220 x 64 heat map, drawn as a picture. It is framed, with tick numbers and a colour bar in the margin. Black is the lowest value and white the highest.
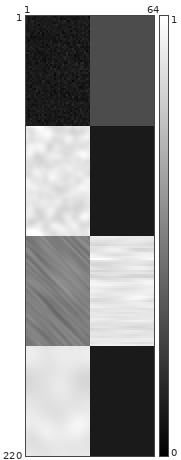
It is made of 4 by 2 panels. Panel 1,1: very low, fine-grained, faint in contrast. Panel 1,2: low, flat. Panel 2,1: very high, blotchy, faint in contrast. Panel 2,2: very low, flat. Panel 3,1: middling, slanting down to the right, faint in contrast. Panel 3,2: very high, streaked across, faint in contrast. Panel 4,1: very high, smooth, faint in contrast. Panel 4,2: very low, flat.
